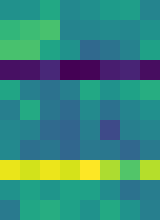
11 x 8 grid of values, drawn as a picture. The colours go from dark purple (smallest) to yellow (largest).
Grain: streaks across. Odd lines: rows 4 and 9. Ninth with the lowest average: top middle.
